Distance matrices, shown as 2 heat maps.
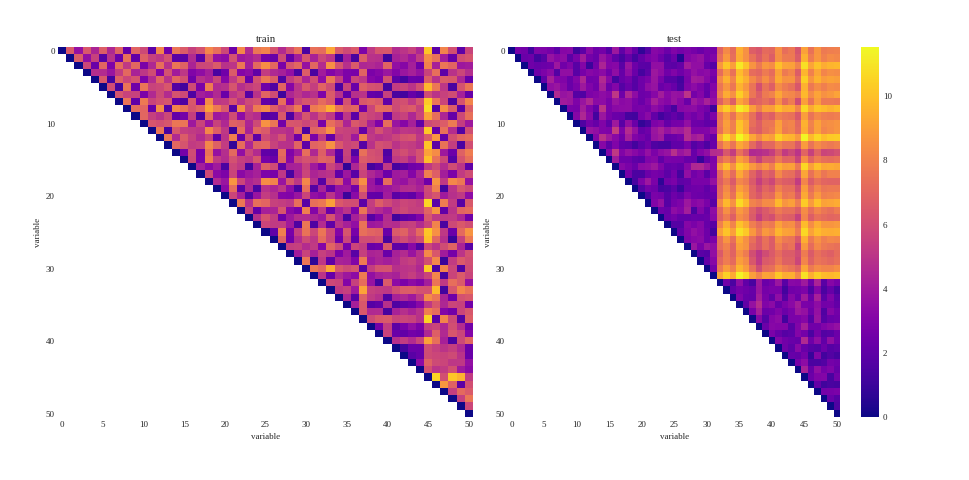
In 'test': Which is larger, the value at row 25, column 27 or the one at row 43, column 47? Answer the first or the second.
the first
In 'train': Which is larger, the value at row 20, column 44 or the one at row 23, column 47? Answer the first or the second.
the second
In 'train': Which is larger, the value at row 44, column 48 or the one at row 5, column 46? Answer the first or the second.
the second
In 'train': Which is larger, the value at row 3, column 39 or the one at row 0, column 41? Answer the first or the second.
the second
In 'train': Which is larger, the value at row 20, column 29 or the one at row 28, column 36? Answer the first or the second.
the first
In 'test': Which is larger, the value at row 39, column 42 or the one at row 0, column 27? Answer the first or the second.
the second
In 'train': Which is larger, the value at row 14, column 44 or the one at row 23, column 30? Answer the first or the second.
the first
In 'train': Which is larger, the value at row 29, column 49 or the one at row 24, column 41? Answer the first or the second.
the first
